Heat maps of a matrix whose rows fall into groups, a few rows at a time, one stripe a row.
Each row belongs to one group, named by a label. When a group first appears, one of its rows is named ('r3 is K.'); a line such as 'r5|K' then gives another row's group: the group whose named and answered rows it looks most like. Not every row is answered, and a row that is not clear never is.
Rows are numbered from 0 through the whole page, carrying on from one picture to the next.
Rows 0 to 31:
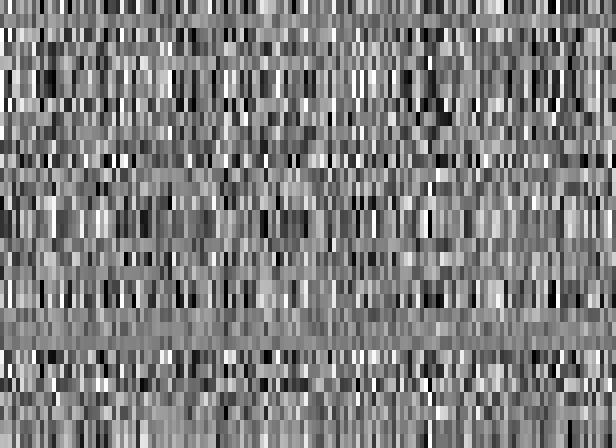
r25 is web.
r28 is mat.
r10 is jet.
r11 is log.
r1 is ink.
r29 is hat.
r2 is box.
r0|box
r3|web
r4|mat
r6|web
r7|box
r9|web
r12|hat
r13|mat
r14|ink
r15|jet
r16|jet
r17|log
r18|ink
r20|box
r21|box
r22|ink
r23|hat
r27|jet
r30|mat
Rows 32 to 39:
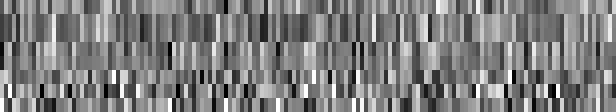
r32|hat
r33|jet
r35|ink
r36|ink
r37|log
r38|box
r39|web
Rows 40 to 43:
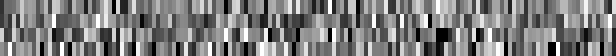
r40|hat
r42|log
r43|box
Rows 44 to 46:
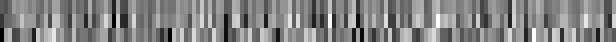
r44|hat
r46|ink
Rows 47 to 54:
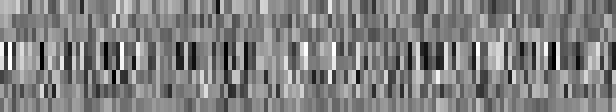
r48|log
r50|box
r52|hat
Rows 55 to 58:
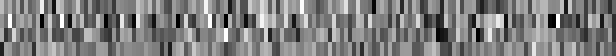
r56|box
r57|log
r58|ink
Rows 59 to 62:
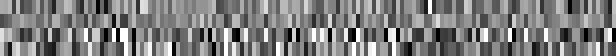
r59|mat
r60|hat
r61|log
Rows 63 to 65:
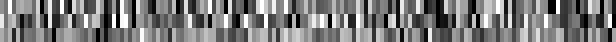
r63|box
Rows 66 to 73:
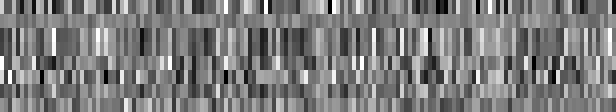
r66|log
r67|ink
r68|jet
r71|box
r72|jet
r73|web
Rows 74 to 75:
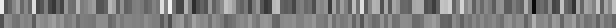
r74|web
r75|ink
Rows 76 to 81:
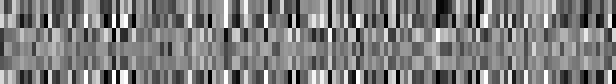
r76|log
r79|ink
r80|hat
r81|log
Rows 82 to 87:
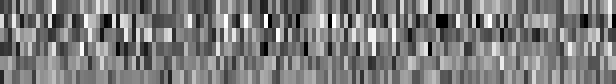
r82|jet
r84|web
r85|jet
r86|ink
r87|ink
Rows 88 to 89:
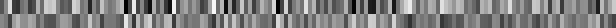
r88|ink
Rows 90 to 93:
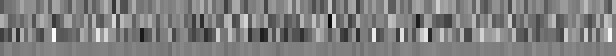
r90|hat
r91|log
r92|jet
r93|ink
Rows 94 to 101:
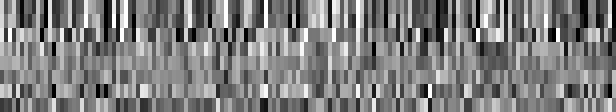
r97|mat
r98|mat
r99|hat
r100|mat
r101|jet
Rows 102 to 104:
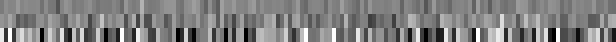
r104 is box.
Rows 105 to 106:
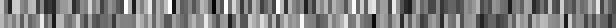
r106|mat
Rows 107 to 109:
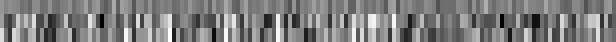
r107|log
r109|web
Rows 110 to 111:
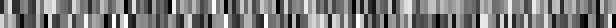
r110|ink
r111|log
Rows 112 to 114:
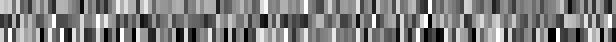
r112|mat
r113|jet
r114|box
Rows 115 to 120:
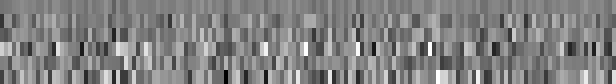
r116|ink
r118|mat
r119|web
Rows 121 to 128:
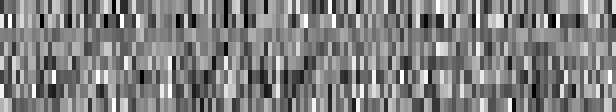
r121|hat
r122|box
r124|hat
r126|jet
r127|web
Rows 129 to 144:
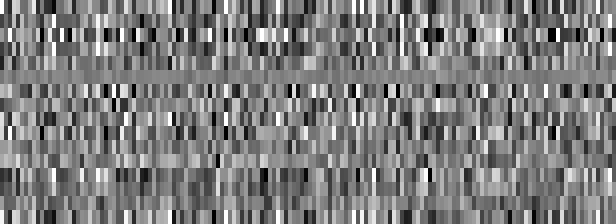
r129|web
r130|jet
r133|ink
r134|hat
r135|log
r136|hat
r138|box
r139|log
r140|mat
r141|jet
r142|jet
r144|web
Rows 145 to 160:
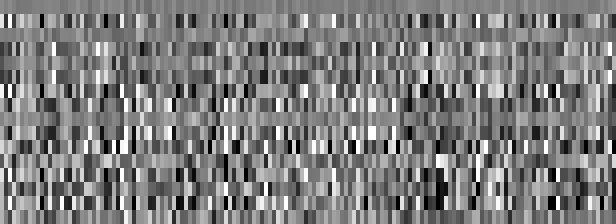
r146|box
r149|hat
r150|jet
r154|web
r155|log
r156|hat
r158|log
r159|box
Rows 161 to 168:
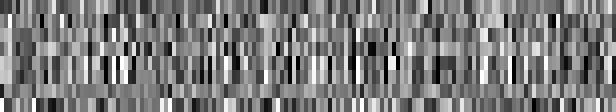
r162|box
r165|log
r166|log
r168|web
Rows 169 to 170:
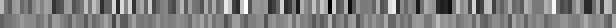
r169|log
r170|hat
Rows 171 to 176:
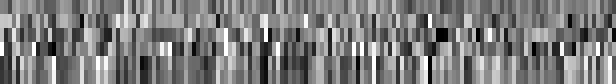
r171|web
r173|log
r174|web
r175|jet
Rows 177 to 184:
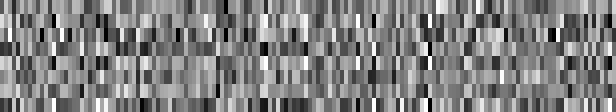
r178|mat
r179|box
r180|jet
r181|mat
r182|ink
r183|mat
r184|jet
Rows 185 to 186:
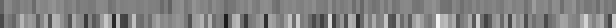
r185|ink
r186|hat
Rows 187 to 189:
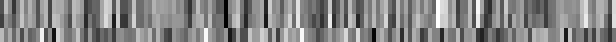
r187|hat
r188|hat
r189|mat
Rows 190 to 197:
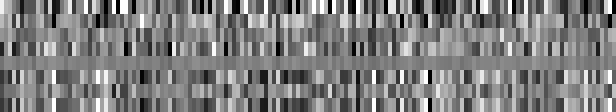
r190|log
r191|mat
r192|ink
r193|ink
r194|ink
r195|jet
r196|hat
